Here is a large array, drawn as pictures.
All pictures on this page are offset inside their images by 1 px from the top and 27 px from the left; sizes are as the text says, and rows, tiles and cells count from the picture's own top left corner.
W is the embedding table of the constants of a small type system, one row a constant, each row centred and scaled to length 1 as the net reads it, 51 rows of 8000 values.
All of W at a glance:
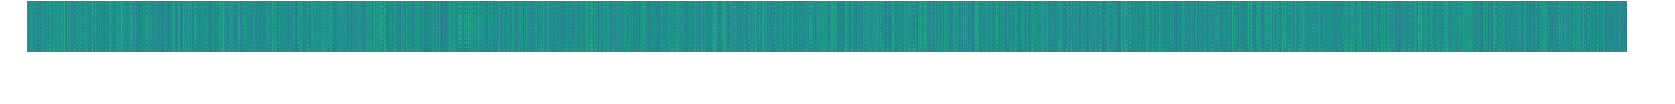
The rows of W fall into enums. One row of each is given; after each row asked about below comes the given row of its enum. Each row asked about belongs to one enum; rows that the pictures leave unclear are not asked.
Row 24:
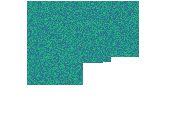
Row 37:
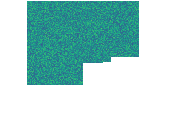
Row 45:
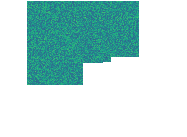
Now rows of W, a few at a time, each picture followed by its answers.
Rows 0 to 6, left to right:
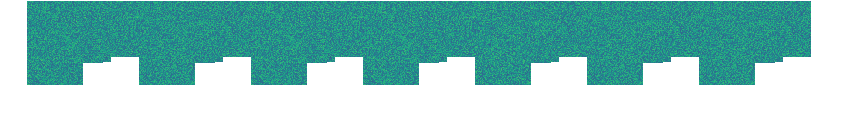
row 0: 45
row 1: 24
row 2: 45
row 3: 45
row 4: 37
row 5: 24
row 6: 24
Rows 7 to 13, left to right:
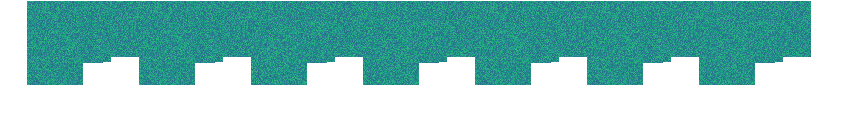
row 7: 45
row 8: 45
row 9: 37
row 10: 24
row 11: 45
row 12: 45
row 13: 24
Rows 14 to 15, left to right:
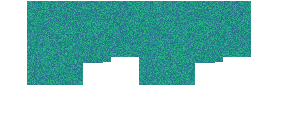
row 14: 37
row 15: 24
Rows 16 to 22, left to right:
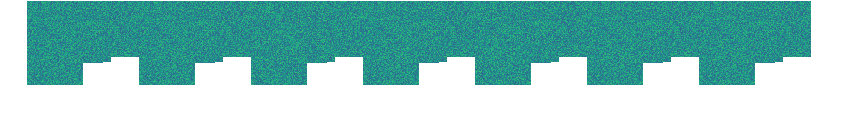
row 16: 24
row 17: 24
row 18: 45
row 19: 24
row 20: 37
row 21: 24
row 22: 24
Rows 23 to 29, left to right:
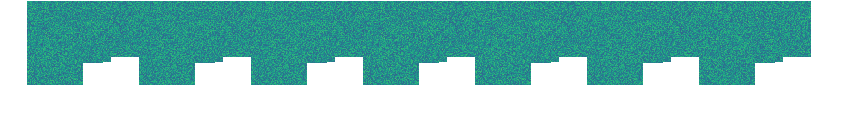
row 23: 37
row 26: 37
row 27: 37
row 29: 45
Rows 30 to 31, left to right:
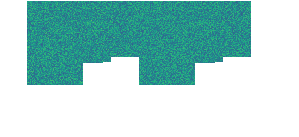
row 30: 37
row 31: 24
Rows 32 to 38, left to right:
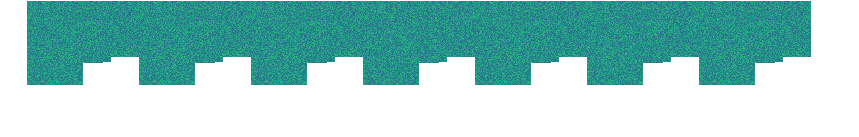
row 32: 24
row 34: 24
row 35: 45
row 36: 24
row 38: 24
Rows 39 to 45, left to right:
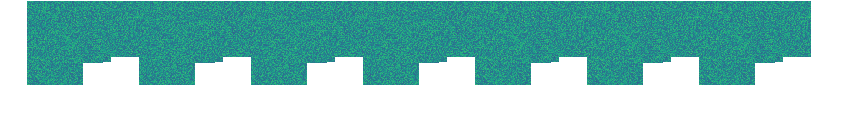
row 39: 45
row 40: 24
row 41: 24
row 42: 24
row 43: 45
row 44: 45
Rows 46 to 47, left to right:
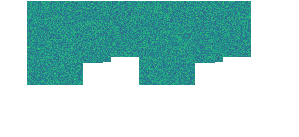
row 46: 24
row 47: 45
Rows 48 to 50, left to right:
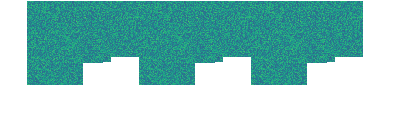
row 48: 45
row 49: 45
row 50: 45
